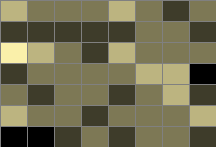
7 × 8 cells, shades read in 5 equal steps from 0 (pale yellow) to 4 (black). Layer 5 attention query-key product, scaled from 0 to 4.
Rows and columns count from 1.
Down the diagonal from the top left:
1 3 2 2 3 2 2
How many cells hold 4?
3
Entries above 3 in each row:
0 0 0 1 0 0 2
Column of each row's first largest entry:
7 1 4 8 2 4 1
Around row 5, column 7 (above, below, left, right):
1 2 2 3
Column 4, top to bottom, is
2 3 3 2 2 3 2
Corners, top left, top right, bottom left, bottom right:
1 2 4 3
